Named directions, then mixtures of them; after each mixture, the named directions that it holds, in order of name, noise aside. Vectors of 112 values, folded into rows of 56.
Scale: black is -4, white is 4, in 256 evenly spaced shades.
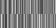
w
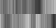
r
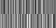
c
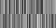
c, r, w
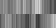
r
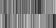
c, r, w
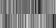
c, r, w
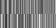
w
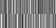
c, w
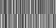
c, w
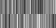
r, w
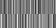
c, w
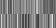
c, r, w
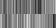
c, r, w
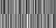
c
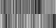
c, r, w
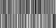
c, r, w
